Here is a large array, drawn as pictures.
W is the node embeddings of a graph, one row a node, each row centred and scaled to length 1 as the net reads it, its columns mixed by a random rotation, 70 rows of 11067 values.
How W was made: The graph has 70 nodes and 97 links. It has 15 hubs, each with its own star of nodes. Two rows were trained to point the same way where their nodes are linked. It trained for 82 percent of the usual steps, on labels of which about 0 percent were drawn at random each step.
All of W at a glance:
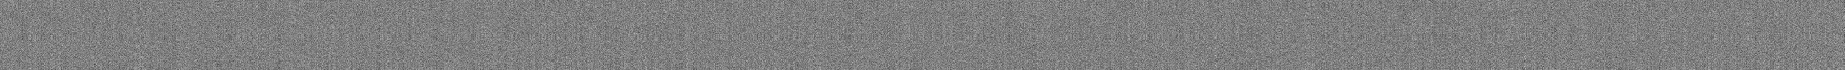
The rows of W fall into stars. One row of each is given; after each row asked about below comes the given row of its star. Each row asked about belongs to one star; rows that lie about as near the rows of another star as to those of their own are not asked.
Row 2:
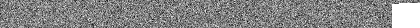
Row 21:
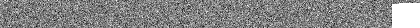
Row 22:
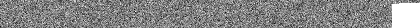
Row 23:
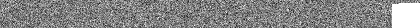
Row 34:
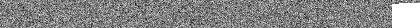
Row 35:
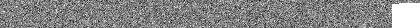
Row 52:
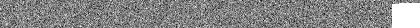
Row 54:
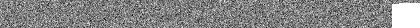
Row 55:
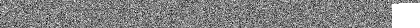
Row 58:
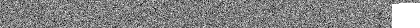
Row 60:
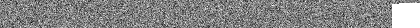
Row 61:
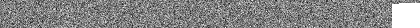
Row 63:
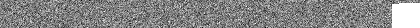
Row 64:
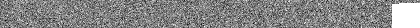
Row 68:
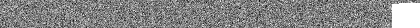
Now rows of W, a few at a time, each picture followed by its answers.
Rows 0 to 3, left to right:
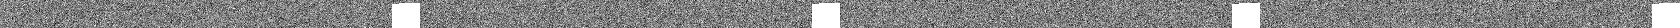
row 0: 35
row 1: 64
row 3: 54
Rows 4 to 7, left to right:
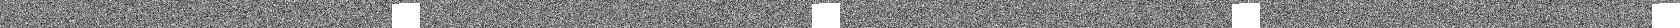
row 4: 64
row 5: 52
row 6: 35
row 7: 34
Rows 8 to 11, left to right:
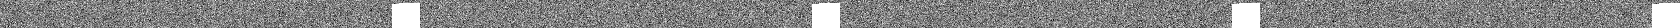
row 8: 54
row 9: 52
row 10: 22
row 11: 61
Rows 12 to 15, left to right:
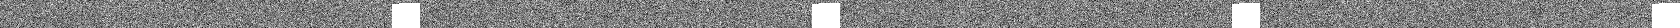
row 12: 63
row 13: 23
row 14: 63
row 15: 58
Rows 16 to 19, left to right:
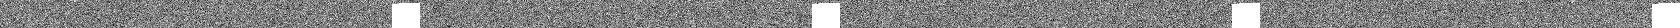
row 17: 23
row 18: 22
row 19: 61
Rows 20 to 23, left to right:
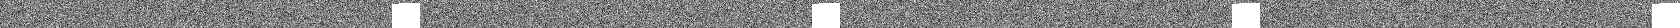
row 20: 34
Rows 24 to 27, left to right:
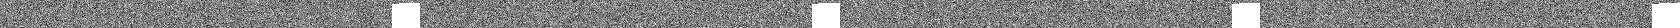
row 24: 61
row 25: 34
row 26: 64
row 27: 2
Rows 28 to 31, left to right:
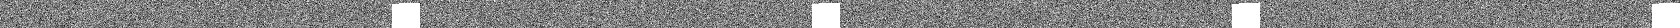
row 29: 55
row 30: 34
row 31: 68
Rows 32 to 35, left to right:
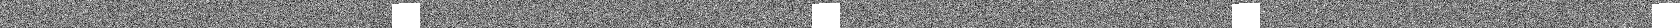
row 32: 2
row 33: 21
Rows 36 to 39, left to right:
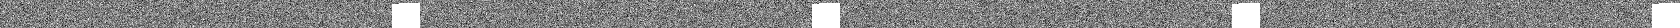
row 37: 55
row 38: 23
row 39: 61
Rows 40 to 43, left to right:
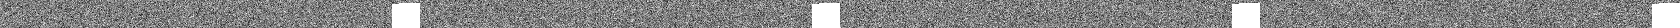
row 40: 63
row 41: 60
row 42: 34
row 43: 52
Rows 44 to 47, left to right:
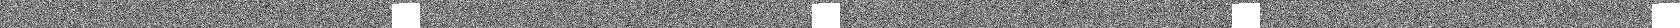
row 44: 68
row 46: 64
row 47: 58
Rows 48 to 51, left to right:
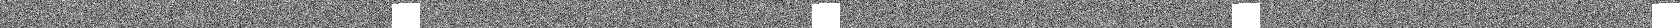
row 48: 55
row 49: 60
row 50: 2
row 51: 63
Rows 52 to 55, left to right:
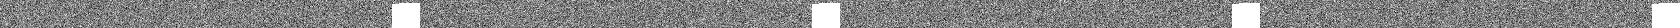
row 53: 58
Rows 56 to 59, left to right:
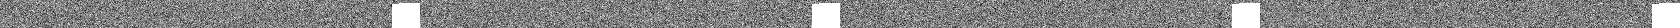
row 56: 21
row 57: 21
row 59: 35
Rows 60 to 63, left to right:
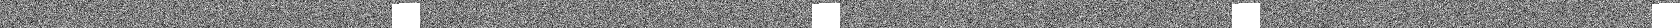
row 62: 23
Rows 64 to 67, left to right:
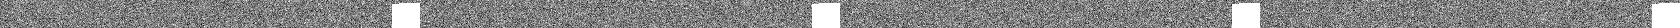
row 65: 55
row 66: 21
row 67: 58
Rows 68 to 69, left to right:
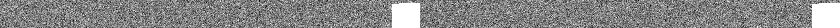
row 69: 58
